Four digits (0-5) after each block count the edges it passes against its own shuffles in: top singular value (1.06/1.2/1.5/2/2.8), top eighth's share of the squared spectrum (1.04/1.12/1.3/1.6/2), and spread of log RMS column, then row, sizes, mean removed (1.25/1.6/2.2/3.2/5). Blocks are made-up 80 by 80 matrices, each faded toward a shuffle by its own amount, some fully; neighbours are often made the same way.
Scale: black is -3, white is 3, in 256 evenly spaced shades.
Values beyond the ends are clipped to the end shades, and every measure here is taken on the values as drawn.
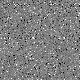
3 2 0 0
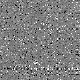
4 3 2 1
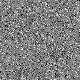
3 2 1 0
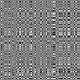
5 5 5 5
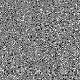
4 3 1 1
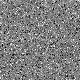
2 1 0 0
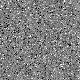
2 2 0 1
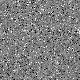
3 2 0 0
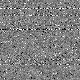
2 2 0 3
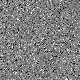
0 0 0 0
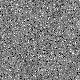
0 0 0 0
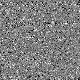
1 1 0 2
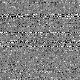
2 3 0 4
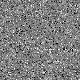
1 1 0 1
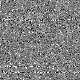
1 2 0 2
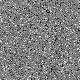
0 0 0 0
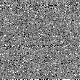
2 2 0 3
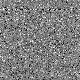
1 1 0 2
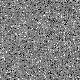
2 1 0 0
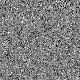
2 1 0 0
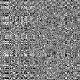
4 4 3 3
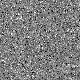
1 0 0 0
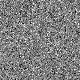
1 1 0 0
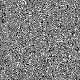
2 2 1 0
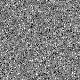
2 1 0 0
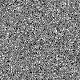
2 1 0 0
